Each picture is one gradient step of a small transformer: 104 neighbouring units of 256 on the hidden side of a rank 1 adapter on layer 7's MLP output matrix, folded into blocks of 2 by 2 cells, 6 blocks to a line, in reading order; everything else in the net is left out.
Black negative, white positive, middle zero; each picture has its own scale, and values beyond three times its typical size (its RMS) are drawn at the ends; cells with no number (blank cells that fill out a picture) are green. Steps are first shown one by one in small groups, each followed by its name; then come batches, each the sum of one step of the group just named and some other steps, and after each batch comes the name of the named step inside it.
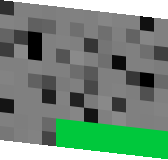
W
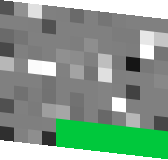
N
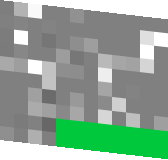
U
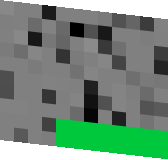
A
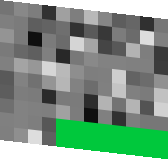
A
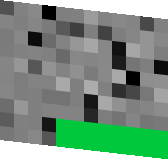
N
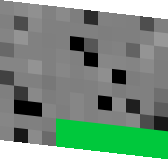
U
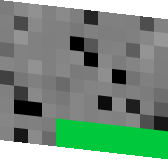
U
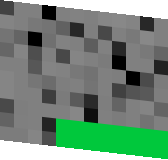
W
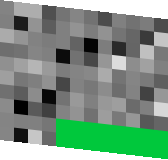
U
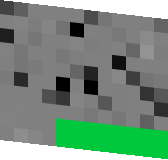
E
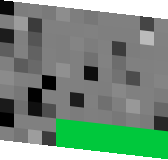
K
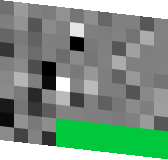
K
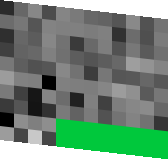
K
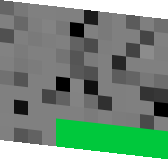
E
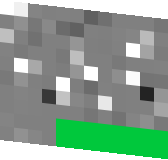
E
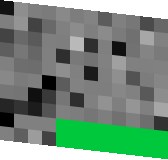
K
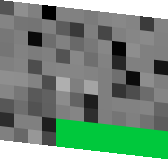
K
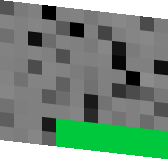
E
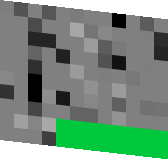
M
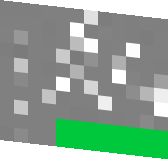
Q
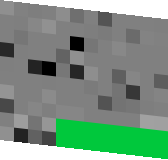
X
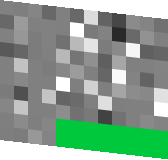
Q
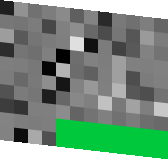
M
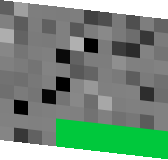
M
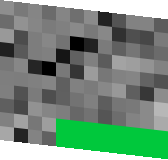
X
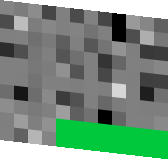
M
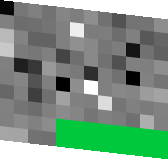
M
